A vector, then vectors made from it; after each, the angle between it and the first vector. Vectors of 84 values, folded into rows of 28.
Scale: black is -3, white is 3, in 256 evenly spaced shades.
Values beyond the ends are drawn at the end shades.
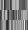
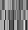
orthogonal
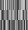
partly opposed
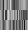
nearly opposite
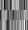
nearly parallel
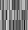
nearly opposite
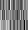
partly opposed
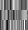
nearly parallel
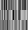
partly aligned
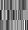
nearly parallel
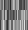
nearly parallel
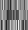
partly aligned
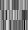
nearly opposite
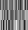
orthogonal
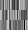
nearly opposite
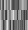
nearly opposite
